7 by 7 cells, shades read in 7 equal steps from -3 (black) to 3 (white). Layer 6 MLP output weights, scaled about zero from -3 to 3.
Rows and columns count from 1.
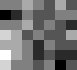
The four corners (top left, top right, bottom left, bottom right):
0 -1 2 -1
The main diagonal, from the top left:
0 -2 1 0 0 -2 -1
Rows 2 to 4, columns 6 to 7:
0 0 / -1 -2 / -1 1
